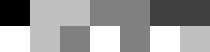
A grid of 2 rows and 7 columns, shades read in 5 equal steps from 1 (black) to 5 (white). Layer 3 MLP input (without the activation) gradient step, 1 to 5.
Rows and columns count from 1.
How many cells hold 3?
4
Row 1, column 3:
4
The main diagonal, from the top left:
1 4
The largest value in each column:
5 4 4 5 3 5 4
